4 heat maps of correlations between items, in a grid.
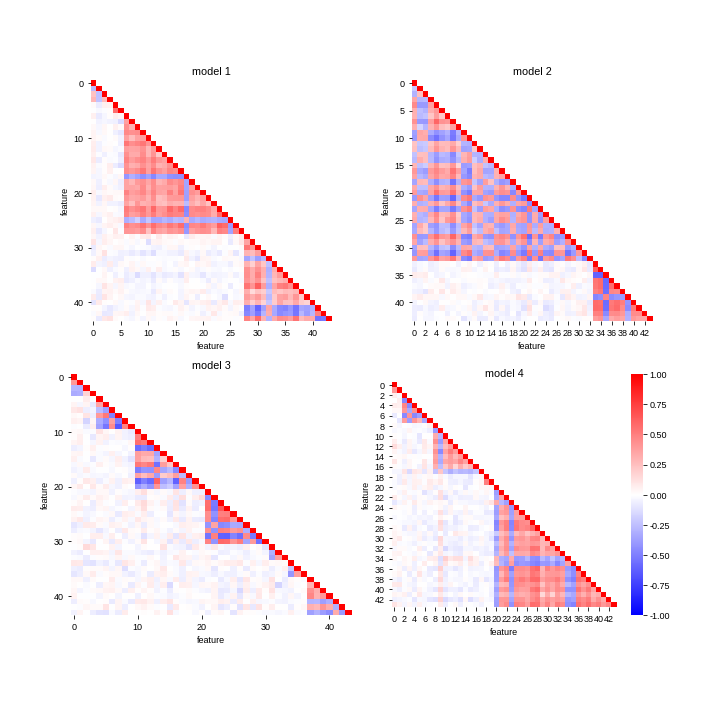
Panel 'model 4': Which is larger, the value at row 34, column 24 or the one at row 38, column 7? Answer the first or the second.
the second
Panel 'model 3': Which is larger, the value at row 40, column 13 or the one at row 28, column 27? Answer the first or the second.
the first
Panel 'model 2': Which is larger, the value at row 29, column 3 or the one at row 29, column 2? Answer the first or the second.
the first
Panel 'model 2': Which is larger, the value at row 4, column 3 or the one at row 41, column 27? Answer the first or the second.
the first
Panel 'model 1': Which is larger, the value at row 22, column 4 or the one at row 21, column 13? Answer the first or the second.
the second
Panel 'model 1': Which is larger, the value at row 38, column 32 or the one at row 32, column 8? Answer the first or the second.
the second
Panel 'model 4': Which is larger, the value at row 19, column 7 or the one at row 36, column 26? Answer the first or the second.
the second
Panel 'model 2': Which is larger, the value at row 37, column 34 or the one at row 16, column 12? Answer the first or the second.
the first
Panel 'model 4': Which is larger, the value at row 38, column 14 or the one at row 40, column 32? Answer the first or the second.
the second
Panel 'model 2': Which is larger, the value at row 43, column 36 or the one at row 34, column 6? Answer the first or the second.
the first
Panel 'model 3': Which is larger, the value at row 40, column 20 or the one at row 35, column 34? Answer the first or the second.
the first
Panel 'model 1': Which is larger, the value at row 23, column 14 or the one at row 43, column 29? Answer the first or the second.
the first
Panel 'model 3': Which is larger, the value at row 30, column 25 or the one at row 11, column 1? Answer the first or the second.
the first
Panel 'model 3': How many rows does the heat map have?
44
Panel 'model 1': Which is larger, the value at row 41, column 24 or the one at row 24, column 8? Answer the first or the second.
the second
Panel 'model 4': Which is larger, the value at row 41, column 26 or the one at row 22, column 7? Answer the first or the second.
the first
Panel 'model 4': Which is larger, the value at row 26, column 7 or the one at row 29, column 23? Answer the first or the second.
the first
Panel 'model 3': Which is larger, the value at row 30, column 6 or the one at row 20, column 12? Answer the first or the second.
the first
